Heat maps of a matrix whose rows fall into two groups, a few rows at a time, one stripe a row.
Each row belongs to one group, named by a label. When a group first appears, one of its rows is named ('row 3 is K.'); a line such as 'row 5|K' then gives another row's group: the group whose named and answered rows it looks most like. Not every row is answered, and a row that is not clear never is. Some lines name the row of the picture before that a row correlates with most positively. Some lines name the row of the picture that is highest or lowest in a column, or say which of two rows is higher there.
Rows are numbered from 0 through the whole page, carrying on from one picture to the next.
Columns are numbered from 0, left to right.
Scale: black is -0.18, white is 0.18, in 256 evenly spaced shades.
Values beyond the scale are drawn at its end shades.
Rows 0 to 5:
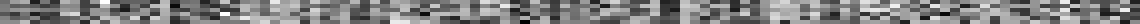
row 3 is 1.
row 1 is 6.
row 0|1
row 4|6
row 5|6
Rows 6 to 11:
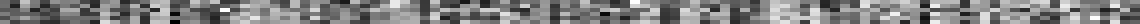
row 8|1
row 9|6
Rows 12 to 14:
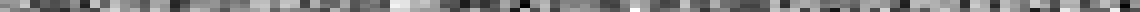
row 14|6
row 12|6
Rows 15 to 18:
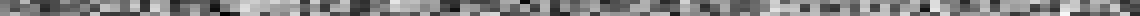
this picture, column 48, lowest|15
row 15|6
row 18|1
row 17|6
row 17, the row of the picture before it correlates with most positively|14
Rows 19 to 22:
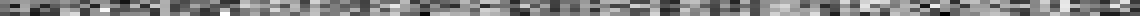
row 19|1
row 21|1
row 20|6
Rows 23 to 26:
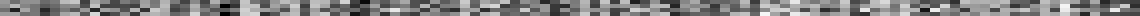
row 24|1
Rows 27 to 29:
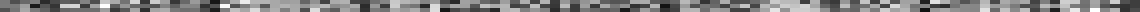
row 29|6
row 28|1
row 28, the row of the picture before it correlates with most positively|23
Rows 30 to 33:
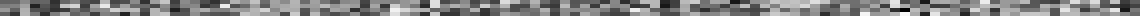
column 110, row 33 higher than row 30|Yes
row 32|6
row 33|6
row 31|1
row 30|6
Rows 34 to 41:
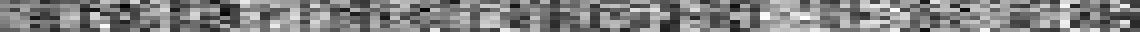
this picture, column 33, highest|34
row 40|1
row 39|1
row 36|6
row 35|1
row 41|6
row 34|6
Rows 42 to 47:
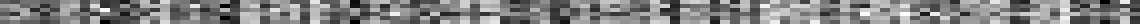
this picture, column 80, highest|43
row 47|1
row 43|1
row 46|1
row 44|1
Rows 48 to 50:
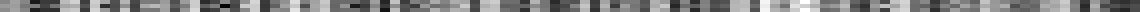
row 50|1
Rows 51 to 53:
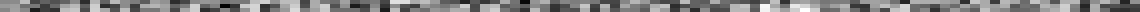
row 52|1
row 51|6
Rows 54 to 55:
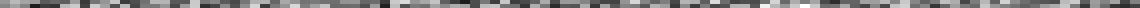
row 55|1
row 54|6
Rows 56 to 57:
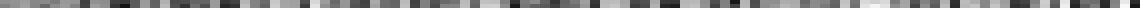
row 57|1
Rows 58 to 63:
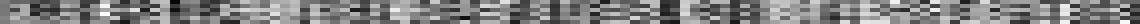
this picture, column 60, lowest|58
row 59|1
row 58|6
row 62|6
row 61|1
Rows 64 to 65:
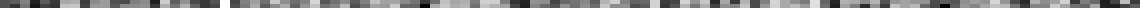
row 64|1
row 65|1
